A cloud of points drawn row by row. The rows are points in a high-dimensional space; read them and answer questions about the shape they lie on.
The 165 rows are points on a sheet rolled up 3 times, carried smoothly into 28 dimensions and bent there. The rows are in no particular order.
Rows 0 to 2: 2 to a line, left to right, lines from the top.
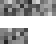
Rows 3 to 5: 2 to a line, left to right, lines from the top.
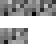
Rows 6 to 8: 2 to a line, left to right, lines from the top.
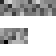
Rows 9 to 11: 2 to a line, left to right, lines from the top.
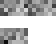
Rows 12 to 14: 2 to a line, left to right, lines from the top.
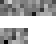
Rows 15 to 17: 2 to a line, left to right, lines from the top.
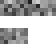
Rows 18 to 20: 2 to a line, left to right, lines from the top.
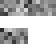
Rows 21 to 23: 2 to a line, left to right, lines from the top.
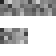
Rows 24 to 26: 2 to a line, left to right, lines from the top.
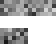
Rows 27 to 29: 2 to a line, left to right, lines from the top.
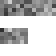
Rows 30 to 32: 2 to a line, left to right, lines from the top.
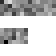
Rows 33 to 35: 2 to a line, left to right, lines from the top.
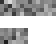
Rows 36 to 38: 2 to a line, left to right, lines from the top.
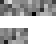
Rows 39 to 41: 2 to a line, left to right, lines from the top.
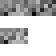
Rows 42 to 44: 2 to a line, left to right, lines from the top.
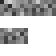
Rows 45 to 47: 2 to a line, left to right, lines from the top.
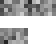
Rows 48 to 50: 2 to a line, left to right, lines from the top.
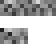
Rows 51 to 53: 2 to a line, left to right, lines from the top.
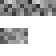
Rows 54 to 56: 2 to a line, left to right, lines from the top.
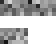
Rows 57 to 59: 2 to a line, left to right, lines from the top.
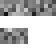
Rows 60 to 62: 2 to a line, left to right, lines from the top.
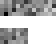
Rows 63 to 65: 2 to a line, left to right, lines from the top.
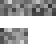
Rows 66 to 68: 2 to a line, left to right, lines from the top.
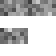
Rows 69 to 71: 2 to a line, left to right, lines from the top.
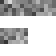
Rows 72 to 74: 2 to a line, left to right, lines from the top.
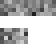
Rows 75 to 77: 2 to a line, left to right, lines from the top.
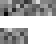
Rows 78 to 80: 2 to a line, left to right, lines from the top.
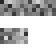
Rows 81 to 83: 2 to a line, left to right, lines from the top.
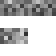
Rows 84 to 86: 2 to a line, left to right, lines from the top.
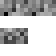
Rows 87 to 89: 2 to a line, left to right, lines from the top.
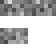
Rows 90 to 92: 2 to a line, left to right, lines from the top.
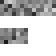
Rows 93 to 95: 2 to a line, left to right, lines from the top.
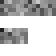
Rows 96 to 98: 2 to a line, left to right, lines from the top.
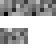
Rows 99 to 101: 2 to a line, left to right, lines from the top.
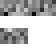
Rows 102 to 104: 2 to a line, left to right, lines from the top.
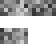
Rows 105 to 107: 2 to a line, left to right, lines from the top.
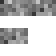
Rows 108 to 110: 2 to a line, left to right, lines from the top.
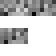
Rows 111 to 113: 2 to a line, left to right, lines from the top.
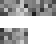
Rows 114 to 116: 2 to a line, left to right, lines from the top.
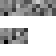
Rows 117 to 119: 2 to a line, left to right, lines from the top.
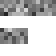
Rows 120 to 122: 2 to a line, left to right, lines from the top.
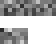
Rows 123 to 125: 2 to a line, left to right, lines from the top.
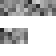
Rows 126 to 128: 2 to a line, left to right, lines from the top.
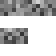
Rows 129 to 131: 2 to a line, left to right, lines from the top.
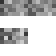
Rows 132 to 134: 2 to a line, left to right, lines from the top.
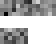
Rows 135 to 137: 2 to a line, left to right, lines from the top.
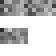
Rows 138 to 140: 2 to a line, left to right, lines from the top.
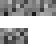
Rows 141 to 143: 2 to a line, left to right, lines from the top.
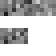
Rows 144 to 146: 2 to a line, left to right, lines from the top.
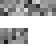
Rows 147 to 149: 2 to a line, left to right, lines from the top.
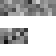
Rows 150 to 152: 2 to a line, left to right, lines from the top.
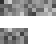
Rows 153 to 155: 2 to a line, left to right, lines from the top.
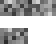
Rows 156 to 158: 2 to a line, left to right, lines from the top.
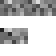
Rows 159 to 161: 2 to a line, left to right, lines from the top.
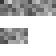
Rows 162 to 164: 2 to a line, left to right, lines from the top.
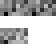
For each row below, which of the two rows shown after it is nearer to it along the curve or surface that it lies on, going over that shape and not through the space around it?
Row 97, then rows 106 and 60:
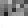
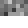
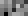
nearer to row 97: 106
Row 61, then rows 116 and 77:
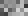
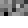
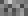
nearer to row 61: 116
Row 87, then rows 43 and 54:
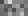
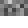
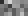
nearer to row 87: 54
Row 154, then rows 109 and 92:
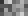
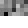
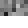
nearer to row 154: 92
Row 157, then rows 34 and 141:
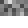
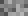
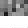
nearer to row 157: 141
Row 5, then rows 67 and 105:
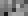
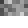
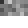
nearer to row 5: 67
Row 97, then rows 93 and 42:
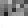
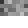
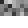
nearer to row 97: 93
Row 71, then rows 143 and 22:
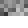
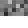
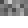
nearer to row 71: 143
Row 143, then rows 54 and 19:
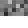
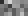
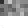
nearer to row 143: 54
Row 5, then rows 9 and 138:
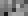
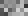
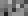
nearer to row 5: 138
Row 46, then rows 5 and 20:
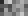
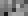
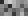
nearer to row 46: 20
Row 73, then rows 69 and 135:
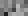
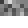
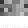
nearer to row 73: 135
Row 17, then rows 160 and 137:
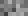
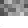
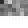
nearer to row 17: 160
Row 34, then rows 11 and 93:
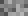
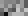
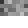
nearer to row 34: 93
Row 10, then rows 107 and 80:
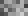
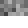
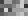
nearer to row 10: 107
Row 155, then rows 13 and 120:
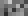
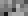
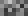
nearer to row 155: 13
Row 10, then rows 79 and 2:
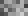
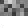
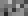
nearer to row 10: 2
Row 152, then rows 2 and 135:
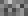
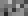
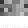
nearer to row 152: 2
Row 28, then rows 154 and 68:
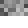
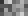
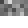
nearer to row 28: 154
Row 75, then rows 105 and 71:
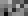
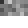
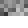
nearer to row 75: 71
